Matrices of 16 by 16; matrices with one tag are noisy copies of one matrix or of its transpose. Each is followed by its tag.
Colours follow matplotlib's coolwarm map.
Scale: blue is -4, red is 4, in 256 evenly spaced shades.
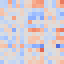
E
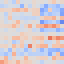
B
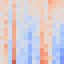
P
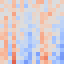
P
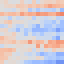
P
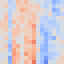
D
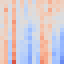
P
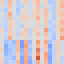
B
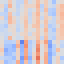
B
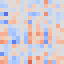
E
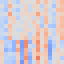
B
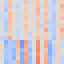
B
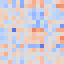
E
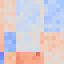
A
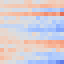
P
